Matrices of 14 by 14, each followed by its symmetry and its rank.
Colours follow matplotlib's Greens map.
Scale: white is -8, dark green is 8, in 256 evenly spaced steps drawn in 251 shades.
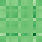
symmetric, rank one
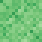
symmetric, full rank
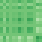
symmetric, rank one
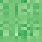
neither, rank two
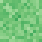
symmetric, full rank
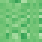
neither, rank two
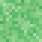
symmetric, full rank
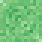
symmetric, full rank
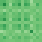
symmetric, rank two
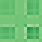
symmetric, rank one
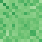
symmetric, rank three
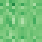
neither, rank two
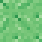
symmetric, rank three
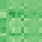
neither, rank two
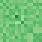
symmetric, rank three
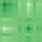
symmetric, rank one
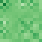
symmetric, rank three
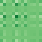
symmetric, rank one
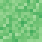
symmetric, full rank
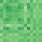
symmetric, rank two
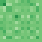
symmetric, rank two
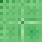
symmetric, rank two
